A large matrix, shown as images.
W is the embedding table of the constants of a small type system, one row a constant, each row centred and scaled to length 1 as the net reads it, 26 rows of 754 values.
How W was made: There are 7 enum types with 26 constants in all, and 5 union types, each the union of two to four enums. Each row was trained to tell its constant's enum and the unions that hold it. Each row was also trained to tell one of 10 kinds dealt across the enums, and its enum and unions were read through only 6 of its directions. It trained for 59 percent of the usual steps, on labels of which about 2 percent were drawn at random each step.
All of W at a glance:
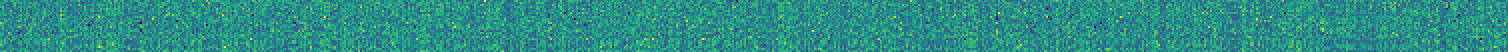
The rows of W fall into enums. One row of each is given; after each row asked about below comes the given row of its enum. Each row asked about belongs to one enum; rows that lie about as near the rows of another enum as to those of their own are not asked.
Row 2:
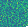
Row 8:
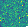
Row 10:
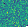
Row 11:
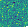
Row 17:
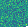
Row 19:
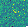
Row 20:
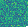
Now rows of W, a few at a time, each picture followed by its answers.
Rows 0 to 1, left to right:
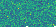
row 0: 10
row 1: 20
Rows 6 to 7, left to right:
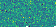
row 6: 19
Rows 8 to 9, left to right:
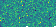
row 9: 17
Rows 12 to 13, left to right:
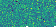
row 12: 2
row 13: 17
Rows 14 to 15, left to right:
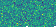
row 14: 11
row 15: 10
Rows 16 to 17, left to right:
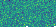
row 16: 11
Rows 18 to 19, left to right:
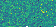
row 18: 8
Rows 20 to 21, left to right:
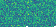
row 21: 20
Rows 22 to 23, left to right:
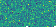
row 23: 17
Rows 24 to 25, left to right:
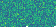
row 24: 8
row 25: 20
